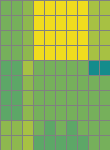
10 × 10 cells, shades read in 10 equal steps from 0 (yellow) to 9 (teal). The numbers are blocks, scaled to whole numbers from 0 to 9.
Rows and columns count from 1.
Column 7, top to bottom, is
0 0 0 0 5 5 5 5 6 6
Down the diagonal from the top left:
5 5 4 0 5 5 5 5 5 5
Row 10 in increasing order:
3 4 4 5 5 6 6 6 6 6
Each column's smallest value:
4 4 3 0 0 0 0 0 3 3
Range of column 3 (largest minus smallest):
1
